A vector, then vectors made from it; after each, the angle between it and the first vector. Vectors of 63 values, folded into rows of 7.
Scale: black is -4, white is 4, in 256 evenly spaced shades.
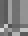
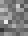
partly opposed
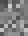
partly aligned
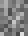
partly opposed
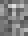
orthogonal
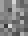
partly opposed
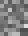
orthogonal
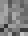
nearly opposite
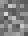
orthogonal
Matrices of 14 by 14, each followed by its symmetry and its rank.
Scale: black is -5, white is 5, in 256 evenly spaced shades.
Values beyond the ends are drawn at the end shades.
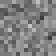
neither, full rank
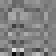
neither, rank two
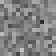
neither, full rank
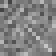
symmetric, full rank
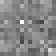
symmetric, rank three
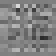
neither, rank three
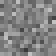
neither, full rank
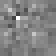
symmetric, rank three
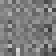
neither, rank three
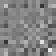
symmetric, rank three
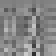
neither, rank two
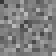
symmetric, full rank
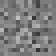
neither, rank three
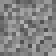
symmetric, full rank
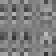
neither, rank two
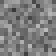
neither, full rank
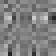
neither, rank two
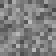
neither, full rank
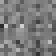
neither, rank three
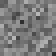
symmetric, full rank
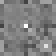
symmetric, rank three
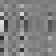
neither, rank two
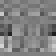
neither, rank two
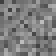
symmetric, full rank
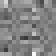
neither, rank three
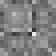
symmetric, rank three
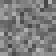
neither, full rank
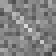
symmetric, full rank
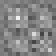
symmetric, rank three
